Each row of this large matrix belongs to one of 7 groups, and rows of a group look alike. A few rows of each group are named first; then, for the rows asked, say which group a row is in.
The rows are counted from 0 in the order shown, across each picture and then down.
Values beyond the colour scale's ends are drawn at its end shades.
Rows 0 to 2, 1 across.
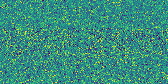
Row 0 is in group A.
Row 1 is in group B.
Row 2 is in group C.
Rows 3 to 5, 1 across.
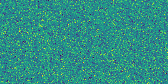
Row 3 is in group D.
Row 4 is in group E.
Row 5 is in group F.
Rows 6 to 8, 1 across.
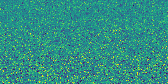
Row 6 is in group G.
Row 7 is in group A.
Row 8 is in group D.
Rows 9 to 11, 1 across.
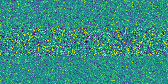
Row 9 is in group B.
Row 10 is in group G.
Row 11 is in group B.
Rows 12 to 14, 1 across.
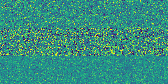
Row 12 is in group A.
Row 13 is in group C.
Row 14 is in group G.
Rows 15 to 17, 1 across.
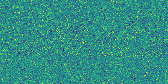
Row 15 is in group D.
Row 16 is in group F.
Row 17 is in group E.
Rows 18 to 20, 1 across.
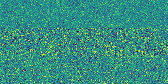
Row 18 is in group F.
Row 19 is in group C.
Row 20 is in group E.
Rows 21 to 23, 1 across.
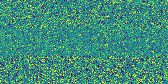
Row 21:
A
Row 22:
A
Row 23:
G
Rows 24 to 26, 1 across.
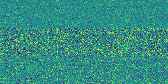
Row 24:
F
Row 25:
F
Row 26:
F
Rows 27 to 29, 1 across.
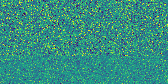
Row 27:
E
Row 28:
B
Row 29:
E
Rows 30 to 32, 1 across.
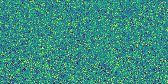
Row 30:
G
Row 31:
D
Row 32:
E
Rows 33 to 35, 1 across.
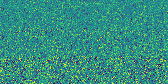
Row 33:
G
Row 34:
G
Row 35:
E
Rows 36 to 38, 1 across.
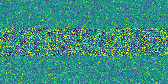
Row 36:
D
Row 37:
E
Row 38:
A
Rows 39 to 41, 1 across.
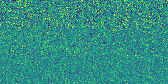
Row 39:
B
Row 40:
A
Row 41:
B
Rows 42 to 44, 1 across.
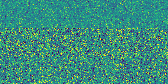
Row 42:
C
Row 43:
E
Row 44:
D
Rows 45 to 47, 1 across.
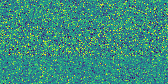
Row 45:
F
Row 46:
A
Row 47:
D
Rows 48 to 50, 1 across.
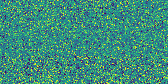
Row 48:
C
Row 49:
G
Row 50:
C
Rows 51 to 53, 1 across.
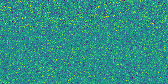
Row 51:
A
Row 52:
G
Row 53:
D
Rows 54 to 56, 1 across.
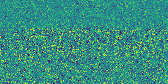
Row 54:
C
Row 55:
G
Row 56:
E
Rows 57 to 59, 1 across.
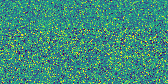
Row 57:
C
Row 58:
F
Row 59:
E
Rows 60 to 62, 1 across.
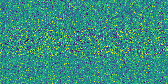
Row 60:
G
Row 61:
C
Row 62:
C
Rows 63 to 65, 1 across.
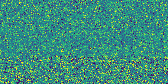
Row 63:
E
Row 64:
G
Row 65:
F
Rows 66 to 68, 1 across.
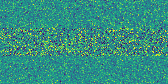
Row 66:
C
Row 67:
A
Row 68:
C
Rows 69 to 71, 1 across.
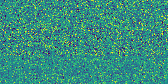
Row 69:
C
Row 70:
B
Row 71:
G
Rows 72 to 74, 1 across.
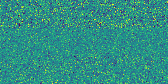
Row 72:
F
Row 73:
B
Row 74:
C
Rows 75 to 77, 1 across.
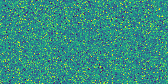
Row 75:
C
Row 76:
E
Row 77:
E
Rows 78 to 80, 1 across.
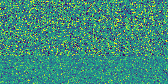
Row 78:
G
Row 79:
B
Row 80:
F
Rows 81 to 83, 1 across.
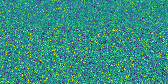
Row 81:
B
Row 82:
A
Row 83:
F
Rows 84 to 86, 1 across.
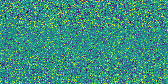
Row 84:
C
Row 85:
F
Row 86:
G
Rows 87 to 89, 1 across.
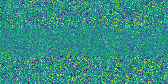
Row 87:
G
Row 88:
D
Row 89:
G
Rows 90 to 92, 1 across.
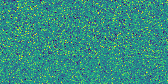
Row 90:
B
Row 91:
B
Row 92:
E
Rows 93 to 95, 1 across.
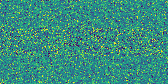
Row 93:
D
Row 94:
B
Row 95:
D
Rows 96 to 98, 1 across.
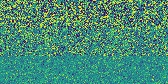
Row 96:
A
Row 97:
E
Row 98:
A
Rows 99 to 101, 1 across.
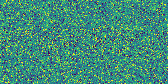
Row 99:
E
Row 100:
B
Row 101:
F
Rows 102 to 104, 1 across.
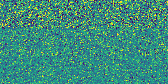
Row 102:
D
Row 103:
C
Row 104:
D
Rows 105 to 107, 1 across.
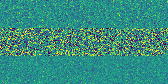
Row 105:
D
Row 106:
B
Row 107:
D
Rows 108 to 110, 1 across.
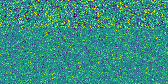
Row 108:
C
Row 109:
E
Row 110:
A
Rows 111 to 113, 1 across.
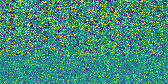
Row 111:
B
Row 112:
B
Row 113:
G
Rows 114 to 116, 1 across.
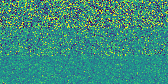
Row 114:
B
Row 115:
C
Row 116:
D
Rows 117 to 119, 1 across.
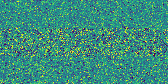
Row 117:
B
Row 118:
F
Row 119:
D
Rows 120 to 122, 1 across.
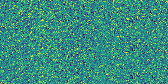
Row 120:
D
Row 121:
D
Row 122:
D
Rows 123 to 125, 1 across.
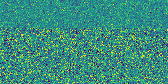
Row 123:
F
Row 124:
F
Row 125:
B
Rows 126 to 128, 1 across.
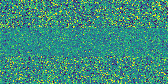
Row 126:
D
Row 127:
F
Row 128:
C
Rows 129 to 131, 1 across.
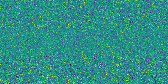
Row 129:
D
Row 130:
C
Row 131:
D
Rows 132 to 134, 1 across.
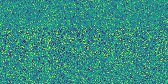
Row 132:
C
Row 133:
E
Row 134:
E
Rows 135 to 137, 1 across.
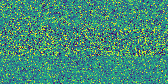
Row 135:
A
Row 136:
C
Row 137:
E
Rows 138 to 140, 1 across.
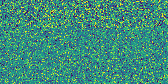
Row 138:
C
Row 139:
B
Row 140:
G
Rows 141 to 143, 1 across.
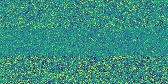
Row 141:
C
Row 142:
A
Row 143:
A
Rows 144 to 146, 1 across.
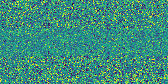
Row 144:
B
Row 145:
B
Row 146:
G
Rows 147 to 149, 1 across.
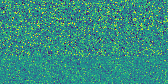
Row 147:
G
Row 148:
B
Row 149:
E
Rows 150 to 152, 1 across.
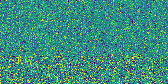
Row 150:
D
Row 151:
E
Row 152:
B
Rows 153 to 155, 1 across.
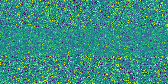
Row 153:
E
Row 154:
D
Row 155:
D
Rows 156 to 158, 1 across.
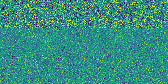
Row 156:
G
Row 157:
E
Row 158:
B
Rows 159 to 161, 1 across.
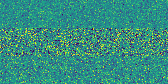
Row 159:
D
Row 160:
B
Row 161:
C
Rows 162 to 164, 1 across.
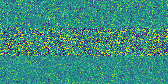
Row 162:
B
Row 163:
F
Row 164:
B
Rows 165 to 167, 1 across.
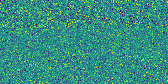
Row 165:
D
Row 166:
B
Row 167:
E
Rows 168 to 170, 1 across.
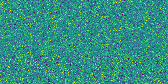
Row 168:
A
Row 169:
A
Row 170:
B
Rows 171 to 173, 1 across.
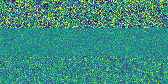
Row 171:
B
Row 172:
F
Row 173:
G
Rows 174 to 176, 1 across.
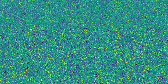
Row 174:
E
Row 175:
G
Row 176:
C
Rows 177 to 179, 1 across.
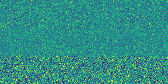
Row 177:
D
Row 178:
G
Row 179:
F
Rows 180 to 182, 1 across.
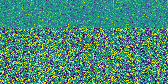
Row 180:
D
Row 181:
D
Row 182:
D
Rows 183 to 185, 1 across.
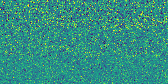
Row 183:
G
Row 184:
A
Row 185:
E
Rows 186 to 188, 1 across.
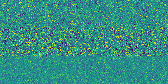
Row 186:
E
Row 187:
D
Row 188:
A
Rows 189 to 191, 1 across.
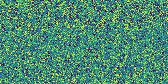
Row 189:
B
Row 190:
B
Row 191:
G
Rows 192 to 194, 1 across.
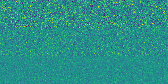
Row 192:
A
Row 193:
C
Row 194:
G
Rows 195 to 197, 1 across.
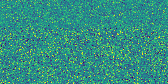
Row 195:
A
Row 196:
C
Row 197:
D
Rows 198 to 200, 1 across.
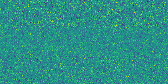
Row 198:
G
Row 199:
A
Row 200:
F
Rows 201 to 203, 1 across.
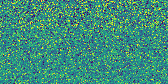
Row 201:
C
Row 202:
D
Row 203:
A
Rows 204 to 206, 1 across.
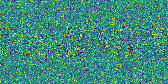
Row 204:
B
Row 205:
D
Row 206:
G
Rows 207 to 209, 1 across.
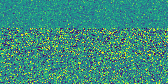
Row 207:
D
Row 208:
F
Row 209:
A
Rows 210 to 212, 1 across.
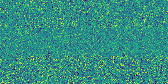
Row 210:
G
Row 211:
B
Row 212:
D
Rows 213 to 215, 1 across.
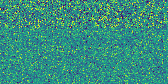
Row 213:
G
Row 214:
G
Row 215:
B
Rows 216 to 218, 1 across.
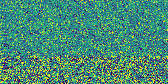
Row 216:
C
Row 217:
F
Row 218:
F
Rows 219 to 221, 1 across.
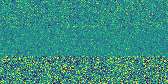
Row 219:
B
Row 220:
F
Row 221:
E
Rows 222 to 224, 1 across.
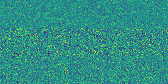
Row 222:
A
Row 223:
B
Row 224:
B
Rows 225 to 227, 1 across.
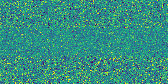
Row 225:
B
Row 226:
F
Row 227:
A
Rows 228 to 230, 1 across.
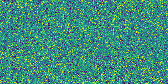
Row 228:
B
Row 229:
D
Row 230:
B
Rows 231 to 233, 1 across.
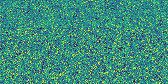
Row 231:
C
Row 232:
B
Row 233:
A
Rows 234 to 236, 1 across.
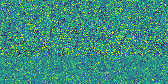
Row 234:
E
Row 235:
F
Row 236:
A
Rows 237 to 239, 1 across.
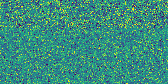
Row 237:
F
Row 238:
G
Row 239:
B
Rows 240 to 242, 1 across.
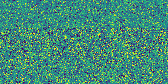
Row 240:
B
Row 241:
E
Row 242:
B
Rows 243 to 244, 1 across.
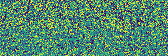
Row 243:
C
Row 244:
D
